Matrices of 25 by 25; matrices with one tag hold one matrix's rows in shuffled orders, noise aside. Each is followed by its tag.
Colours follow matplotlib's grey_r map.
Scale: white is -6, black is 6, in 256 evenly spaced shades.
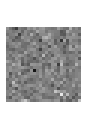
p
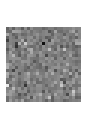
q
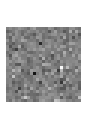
p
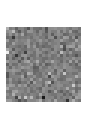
q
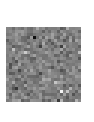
p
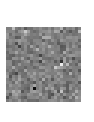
p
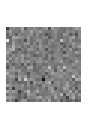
q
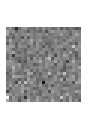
q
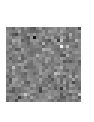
p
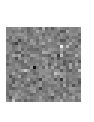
p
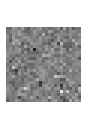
p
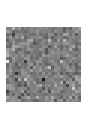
q
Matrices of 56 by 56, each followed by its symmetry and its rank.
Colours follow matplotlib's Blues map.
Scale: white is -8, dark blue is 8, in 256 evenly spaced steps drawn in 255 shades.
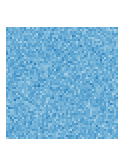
neither, full rank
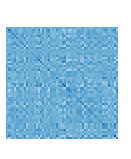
symmetric, rank five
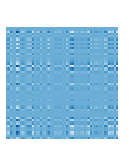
neither, rank one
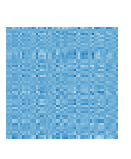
neither, rank three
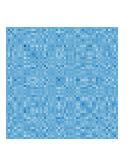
symmetric, rank three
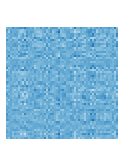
neither, rank five
